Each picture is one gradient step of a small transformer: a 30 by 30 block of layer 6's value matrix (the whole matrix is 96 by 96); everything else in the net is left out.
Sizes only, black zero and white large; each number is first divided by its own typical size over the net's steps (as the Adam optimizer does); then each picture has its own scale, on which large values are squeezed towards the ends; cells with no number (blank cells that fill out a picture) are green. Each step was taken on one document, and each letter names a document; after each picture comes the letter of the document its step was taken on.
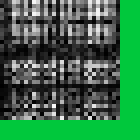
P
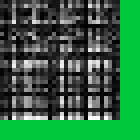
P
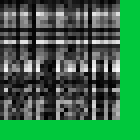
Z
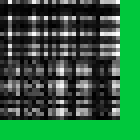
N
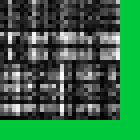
N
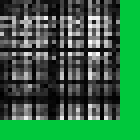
P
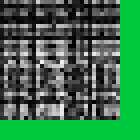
Z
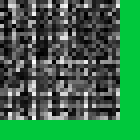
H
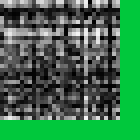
Z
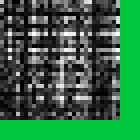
N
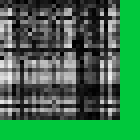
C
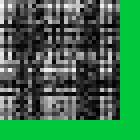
C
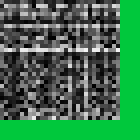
Z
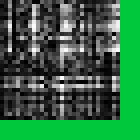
N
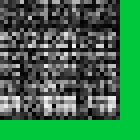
C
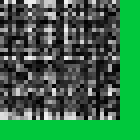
C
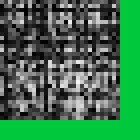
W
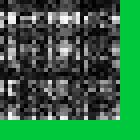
H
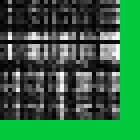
N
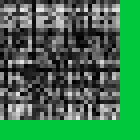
Z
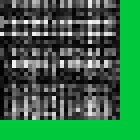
P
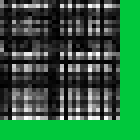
P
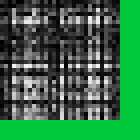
P
